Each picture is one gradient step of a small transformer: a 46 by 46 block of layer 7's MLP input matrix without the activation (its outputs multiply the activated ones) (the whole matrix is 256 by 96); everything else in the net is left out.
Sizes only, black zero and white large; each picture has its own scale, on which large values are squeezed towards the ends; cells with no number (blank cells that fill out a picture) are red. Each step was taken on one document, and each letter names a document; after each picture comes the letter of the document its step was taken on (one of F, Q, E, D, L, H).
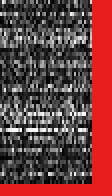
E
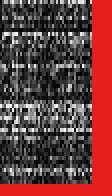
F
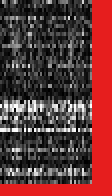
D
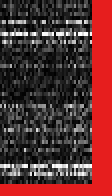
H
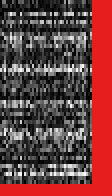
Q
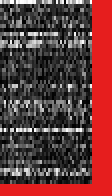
F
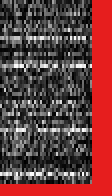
E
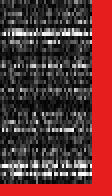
H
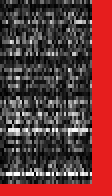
D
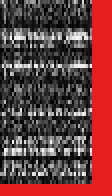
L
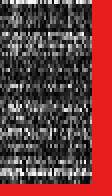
F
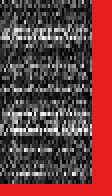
E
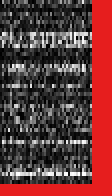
L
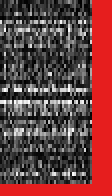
E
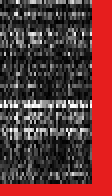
D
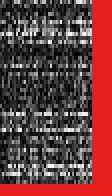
H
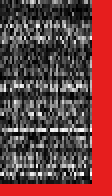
Q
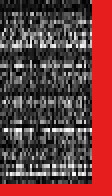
Q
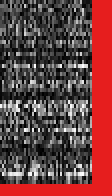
D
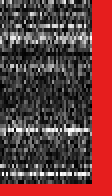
Q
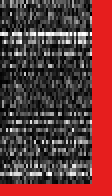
H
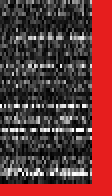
L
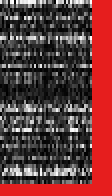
F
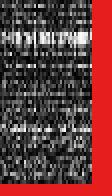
D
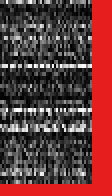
L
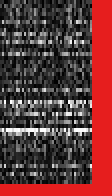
D
